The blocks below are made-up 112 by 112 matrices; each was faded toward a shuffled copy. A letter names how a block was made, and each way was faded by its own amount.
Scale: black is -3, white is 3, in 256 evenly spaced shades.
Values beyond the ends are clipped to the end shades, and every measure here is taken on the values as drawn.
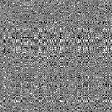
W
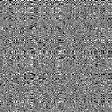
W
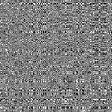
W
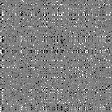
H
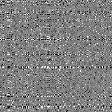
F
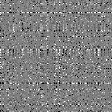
H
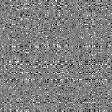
F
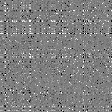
H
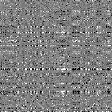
F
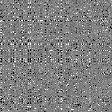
H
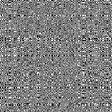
W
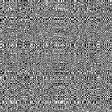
W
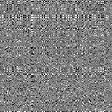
W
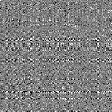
W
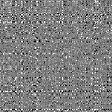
F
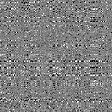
F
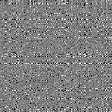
F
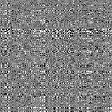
W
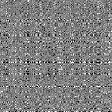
W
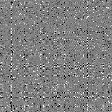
H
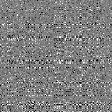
F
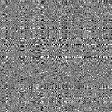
W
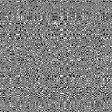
F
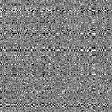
W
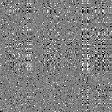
H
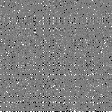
H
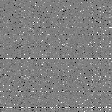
H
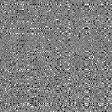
F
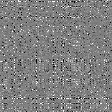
H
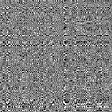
W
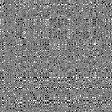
F
